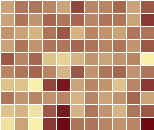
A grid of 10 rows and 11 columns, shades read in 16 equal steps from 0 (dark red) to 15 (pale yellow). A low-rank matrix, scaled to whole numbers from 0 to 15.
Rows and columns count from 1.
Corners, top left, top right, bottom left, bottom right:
10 5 14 0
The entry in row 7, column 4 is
4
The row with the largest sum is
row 5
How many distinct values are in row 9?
7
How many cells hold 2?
0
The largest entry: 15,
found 3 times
